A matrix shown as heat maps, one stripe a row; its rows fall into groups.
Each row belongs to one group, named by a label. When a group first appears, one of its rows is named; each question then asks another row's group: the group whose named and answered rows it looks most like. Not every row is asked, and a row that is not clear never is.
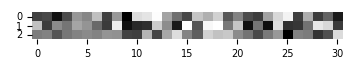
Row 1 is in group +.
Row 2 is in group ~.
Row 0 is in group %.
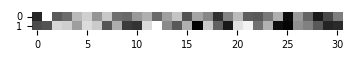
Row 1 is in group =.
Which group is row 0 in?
~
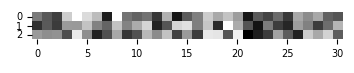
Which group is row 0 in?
+
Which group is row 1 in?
~
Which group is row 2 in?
+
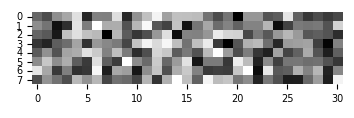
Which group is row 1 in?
~
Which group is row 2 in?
+
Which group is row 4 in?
+
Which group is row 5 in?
=
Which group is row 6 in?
=
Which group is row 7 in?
~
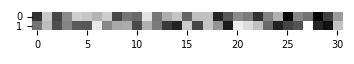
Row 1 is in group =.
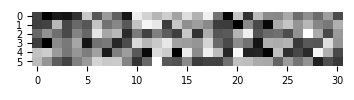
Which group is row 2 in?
=
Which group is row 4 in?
+
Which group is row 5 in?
=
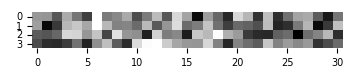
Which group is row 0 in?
=
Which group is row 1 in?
~
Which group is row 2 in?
+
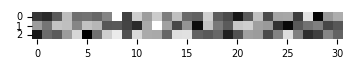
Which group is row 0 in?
%
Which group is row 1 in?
=
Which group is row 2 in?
%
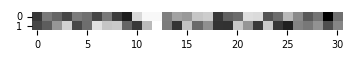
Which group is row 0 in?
%
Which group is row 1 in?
=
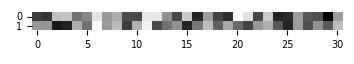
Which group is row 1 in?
~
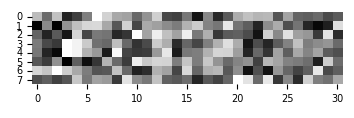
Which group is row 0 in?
=
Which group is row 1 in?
~
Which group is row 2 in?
%
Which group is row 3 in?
+
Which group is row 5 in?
%
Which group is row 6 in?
+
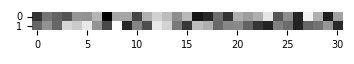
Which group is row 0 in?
=
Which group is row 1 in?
+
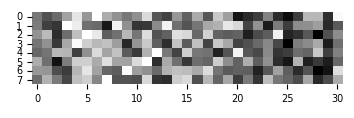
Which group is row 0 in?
~
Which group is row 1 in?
+
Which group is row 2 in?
~
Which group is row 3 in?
~
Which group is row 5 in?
~
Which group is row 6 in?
~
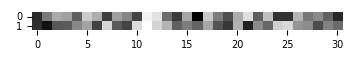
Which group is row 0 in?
=
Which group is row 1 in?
%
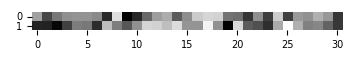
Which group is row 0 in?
+
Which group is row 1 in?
%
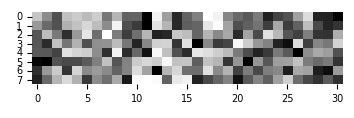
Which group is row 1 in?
+
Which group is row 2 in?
~
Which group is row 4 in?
+
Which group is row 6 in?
~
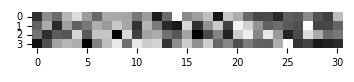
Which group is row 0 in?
~
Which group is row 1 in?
=
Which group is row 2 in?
=
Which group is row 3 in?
%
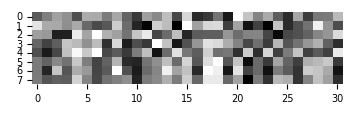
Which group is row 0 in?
=
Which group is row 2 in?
~
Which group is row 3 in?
+
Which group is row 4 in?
~
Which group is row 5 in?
+
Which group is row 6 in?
+
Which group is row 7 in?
+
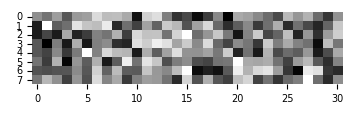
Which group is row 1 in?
~
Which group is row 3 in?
%
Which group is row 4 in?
~
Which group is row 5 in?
=
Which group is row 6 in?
=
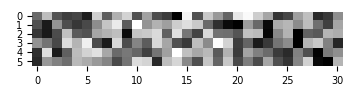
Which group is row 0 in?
=
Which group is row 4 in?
~
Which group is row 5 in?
~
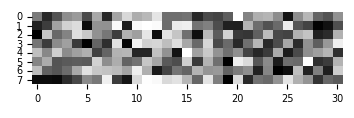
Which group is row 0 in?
=
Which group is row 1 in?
%
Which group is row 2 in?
~
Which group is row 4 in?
+
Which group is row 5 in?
=
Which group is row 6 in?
~
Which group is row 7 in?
%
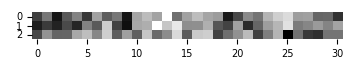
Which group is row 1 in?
%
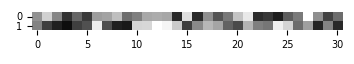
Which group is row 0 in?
=
